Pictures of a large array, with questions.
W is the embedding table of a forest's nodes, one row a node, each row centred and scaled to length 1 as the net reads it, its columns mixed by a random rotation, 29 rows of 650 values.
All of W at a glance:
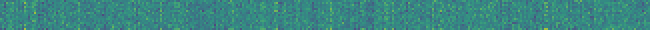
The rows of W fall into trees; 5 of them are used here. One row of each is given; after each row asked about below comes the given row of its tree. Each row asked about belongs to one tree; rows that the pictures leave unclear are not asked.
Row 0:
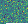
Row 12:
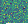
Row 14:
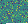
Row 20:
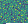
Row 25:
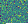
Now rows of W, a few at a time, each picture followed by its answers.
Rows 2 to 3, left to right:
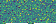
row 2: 25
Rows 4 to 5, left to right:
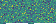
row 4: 20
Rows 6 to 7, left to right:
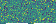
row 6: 20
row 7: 25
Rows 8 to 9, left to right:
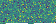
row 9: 14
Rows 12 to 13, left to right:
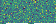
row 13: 0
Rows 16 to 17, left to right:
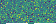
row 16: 14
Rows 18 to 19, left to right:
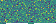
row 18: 20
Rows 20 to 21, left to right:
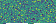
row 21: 25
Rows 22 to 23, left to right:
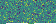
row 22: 14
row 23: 0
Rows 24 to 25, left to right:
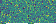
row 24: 12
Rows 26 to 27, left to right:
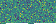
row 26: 25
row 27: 12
